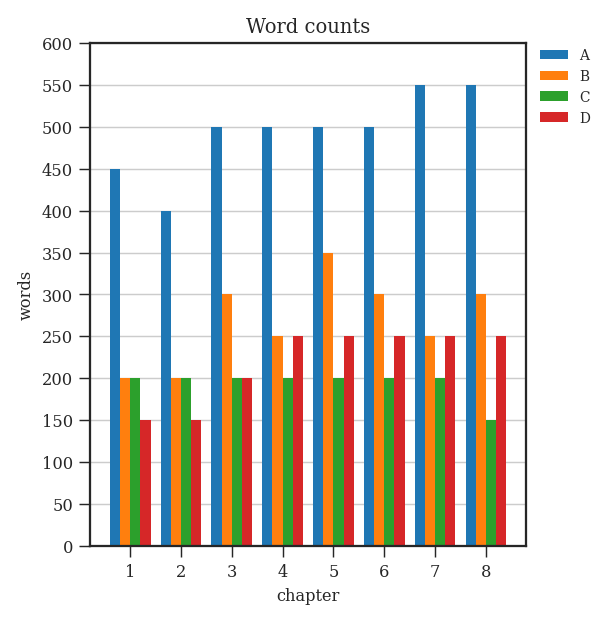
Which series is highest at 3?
A
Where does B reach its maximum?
5
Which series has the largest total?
A
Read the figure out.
Title: Word counts
x-axis: chapter, ticks 1 2 3 4 5 6 7 8
y-axis: words, ticks 0 50 100 150 200 250 300 350 400 450 500 550 600
Legend: A, B, C, D
Values:
A: 450 400 500 500 500 500 550 550
B: 200 200 300 250 350 300 250 300
C: 200 200 200 200 200 200 200 150
D: 150 150 200 250 250 250 250 250
